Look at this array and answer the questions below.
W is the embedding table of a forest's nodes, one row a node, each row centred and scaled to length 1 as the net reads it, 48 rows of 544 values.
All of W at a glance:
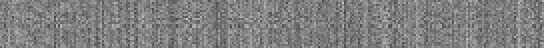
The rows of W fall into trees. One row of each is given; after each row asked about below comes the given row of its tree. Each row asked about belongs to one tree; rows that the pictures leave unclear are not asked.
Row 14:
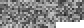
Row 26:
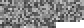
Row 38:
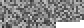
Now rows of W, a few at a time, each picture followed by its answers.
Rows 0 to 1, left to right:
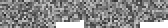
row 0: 14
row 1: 38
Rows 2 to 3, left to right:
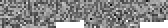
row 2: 26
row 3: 14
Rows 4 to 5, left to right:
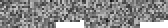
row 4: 26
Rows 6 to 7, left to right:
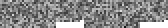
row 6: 14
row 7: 26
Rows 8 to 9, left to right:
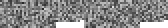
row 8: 26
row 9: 38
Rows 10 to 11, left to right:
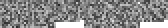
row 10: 26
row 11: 14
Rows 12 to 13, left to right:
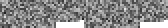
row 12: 38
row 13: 38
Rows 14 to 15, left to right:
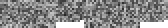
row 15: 38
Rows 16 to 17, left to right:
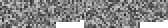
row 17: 38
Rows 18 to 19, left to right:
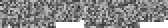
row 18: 26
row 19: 26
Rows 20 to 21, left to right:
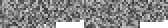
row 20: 38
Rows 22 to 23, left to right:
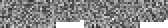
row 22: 38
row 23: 14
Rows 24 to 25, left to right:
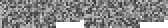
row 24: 26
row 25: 26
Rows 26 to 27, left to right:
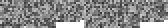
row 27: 26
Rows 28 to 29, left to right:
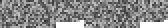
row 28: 38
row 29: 14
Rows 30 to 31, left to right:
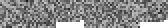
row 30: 38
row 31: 14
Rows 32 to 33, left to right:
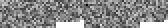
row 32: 38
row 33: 14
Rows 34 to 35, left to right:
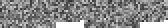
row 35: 26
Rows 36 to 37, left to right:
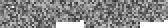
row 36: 14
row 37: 38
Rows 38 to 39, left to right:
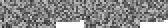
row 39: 38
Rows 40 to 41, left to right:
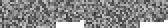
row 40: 38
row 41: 14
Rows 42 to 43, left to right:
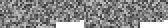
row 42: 38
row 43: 38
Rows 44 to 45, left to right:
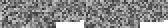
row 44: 26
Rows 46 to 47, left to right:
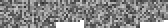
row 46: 26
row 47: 38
